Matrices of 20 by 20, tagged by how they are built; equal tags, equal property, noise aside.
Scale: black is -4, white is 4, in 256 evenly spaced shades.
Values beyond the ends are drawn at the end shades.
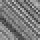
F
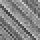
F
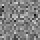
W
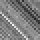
F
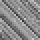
F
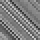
F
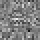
W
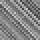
F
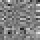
W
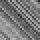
F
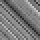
F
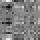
W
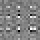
W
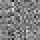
W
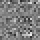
W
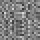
W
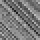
F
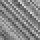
F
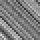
F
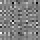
W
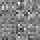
W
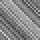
F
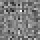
W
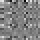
W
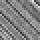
F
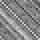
F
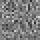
W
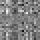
W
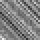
F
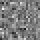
W
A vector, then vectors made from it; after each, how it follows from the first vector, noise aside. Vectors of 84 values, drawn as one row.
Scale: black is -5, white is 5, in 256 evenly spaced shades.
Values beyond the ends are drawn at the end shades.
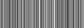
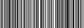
scaled up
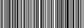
scaled up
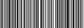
scaled up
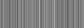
shrunk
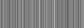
shrunk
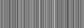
shrunk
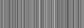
shrunk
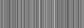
shrunk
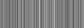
shrunk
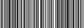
scaled up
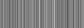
shrunk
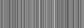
shrunk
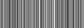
copied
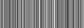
copied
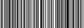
scaled up
